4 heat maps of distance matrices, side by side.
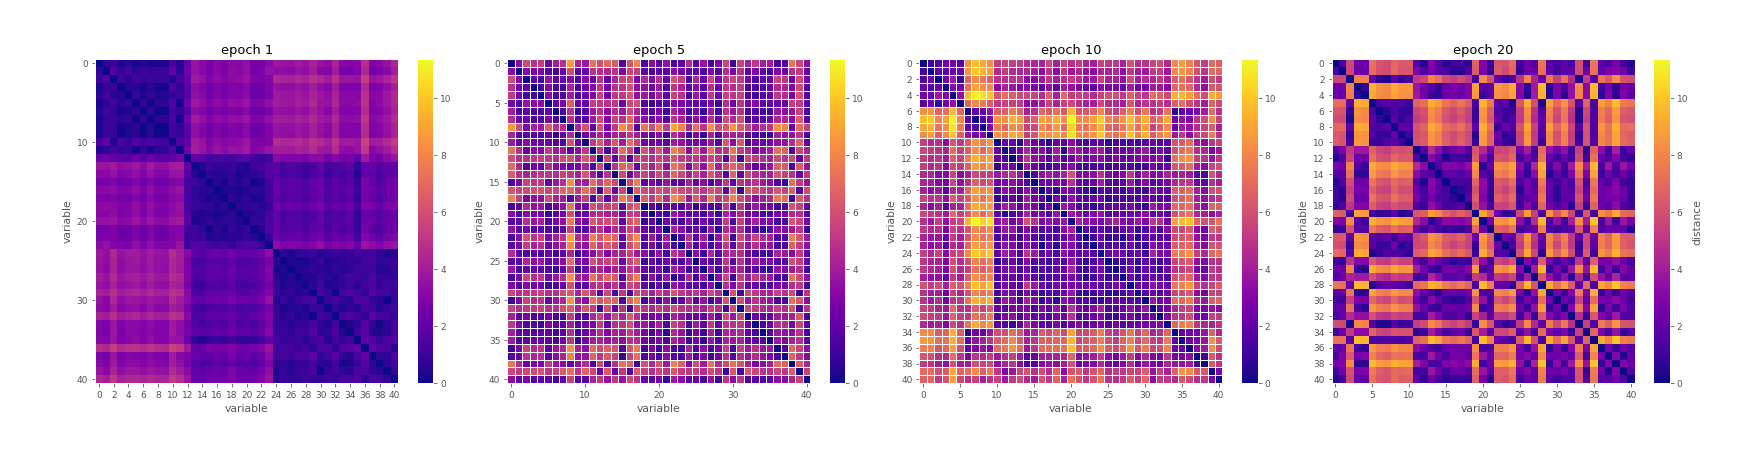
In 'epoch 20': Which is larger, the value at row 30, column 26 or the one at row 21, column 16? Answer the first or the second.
the first
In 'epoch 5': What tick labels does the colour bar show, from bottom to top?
0, 2, 4, 6, 8, 10
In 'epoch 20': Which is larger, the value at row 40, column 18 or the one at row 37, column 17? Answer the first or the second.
the second
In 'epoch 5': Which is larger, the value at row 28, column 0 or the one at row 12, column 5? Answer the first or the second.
the second
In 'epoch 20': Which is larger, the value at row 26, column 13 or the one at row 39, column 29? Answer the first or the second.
the second
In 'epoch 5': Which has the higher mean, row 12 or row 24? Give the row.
12
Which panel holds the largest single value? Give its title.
epoch 10
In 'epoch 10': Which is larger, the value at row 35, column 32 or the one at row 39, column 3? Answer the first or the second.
the second
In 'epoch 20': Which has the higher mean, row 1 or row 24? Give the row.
24
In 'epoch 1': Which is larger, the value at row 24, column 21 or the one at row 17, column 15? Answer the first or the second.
the first
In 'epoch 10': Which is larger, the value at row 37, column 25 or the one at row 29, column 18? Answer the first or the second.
the first
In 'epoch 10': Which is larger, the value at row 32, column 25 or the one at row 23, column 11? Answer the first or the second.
the second
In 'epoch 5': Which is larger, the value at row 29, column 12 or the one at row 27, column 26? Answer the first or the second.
the second
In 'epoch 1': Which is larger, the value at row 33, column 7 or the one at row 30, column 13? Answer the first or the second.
the first
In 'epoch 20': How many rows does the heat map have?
41
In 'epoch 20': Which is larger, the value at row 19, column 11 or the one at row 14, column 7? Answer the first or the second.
the second
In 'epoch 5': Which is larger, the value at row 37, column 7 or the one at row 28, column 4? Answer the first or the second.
the first
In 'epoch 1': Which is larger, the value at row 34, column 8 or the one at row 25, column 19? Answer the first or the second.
the first
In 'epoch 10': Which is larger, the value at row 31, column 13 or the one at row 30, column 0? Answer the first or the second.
the second
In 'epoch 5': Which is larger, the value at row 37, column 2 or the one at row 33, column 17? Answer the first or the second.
the first
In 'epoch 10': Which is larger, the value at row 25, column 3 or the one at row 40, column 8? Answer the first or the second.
the second
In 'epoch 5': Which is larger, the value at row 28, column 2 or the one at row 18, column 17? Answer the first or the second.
the second
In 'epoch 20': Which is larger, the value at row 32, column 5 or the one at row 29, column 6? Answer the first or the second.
the second
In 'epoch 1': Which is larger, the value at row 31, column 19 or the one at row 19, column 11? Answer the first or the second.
the second
